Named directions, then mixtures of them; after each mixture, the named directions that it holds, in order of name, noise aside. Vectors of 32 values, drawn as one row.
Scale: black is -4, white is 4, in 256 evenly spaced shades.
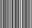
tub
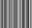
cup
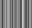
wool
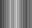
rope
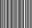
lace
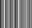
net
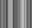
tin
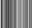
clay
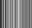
net, rope, tub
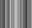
net, rope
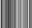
clay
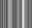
tin, wool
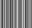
clay, lace, wool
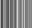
clay, lace, wool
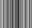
cup, rope, tub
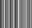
net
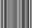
cup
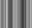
tin
